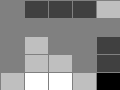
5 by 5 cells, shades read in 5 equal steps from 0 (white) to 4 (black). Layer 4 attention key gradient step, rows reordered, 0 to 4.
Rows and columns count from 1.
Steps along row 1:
up same same down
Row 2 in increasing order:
2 2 2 2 2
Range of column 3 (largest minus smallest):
3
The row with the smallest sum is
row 5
